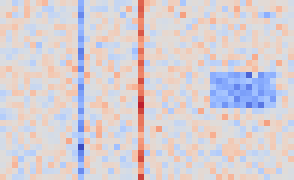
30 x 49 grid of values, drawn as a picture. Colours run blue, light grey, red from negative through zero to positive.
Histogram: heavy tails on both sides. Odd patch: lower, in the middle right. Odd lines: columns 14 and 24. Slope: none. Ninth with the lowest average: middle right.
